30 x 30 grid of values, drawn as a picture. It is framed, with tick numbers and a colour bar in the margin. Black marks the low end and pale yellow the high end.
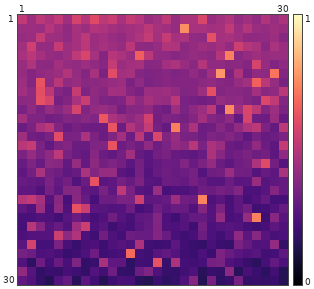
No single row or column stands out from its neighbours. Values rise toward the top. The grain is fine, like static. No regular stripes run through it.
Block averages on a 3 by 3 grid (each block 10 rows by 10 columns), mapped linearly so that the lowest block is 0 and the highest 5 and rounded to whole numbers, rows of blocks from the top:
5 5 5 / 3 3 3 / 1 0 0
